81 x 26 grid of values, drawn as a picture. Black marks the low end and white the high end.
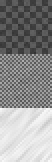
The table splits into 3 rows of 1 panel. Panel 1,1: low, checkered. Panel 2,1: middling, checkered, strong in contrast. Panel 3,1: very high, slanting up to the right, faint in contrast.
